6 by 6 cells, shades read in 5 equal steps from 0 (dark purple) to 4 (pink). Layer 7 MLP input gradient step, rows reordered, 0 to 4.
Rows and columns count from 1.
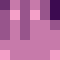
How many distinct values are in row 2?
3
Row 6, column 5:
3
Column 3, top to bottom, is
2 2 2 2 3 3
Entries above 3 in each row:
0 2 0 0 0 2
